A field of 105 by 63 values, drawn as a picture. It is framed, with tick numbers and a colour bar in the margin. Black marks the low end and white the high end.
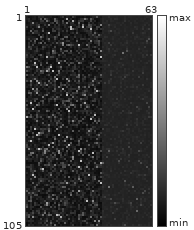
Fine speckle covers the field. There are no regular stripes. The right part is calmer, past a seam about 60% of the way across. The values are skewed, with a long tail toward high values. There is no overall slope.
